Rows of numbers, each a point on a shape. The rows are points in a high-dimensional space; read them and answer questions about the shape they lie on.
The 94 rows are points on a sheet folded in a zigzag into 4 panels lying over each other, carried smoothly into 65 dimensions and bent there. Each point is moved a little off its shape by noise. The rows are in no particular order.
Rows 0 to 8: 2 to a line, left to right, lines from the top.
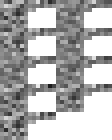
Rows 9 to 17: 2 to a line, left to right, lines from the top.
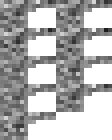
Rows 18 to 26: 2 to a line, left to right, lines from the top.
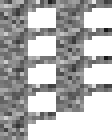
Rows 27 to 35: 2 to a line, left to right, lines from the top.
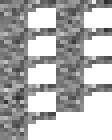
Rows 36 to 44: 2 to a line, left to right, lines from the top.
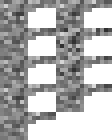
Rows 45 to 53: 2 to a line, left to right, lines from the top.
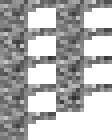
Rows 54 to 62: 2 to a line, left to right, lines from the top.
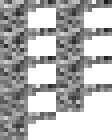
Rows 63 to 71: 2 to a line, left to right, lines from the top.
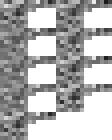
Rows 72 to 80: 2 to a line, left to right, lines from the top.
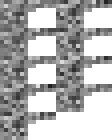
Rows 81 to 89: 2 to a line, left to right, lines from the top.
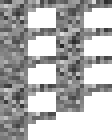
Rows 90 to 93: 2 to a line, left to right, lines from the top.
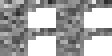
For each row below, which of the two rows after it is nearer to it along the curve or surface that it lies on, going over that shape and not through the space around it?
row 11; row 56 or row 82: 56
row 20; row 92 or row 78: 92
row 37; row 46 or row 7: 46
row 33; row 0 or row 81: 81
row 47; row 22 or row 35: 22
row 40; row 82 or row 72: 72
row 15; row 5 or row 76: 76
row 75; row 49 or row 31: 31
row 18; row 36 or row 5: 5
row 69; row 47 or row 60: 47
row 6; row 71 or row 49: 71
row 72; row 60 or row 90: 60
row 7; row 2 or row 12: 12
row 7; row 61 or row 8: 8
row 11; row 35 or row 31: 35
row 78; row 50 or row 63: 63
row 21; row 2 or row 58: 58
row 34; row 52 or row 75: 75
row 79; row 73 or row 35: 35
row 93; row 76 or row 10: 76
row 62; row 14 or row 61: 61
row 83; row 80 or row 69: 69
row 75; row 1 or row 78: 1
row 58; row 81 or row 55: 55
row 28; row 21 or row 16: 16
